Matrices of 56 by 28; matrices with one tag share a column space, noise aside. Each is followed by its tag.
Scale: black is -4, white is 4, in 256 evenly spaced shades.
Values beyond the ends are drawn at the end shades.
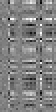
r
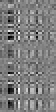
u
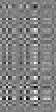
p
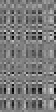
u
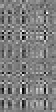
u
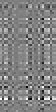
p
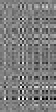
p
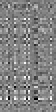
p
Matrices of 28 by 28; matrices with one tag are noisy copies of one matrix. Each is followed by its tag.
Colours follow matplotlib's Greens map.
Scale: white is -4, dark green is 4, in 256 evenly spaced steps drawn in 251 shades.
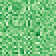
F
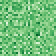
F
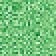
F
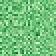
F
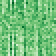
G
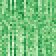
G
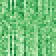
G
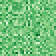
F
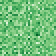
F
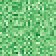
F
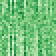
G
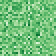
F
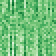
G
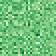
F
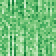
G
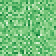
F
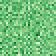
F
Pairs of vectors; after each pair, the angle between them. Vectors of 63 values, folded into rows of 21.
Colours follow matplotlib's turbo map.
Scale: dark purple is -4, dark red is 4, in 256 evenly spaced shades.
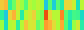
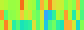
partly opposed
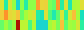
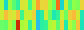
nearly parallel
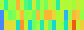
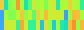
nearly parallel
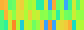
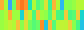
partly aligned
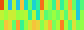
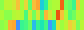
partly opposed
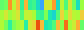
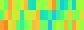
partly aligned
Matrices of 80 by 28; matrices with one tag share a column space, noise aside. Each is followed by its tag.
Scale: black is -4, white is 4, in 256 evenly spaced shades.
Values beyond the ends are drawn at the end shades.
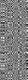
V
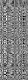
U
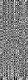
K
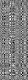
U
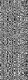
U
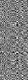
V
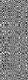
V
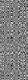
V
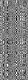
U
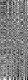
K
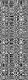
U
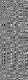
V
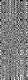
K
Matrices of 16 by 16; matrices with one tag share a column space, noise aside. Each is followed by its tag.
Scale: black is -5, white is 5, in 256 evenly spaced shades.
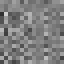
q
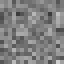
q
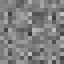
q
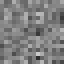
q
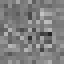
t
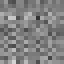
q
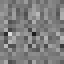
t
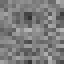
q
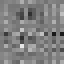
t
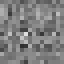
t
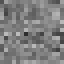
t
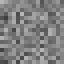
q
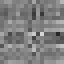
t
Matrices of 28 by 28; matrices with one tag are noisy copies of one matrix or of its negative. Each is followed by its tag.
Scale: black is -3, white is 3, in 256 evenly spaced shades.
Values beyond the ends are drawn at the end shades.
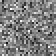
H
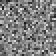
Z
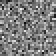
Z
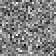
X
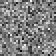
X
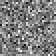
X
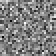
Z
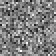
X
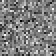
H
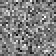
X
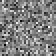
H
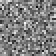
Z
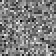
H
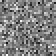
H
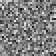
Z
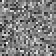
H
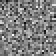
Z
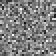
Z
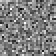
Z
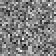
X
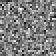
Z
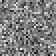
H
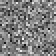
X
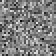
H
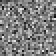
Z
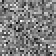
H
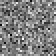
X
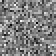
H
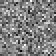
X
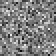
X
